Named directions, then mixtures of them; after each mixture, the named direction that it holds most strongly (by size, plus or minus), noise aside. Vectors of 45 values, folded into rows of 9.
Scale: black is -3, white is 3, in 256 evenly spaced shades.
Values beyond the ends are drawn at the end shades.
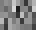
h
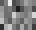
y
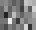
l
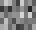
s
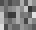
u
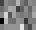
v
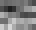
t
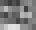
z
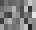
l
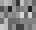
s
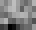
t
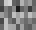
s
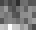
z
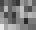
z
